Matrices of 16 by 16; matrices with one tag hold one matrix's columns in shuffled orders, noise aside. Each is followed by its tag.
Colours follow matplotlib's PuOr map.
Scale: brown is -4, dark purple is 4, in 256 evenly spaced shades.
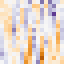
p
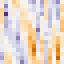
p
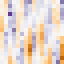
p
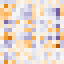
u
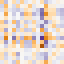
u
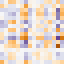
u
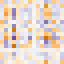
u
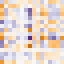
u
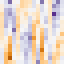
p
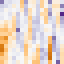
p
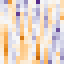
p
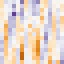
p
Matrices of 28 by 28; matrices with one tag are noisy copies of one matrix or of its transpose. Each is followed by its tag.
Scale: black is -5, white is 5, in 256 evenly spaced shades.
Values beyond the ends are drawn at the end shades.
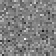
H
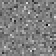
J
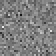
J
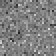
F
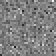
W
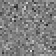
J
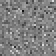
W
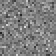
J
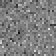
F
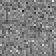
W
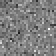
F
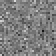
H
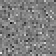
W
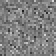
W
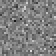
J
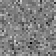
H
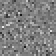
J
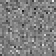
W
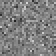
J
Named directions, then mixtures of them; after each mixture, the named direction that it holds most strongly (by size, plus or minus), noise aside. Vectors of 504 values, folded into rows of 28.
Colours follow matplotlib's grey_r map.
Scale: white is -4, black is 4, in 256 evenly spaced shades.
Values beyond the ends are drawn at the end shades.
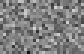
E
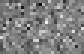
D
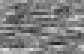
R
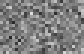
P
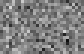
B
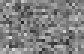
B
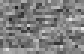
R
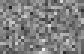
P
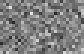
P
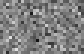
P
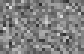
B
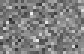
P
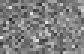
P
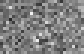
P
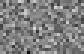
E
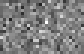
D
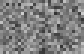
P
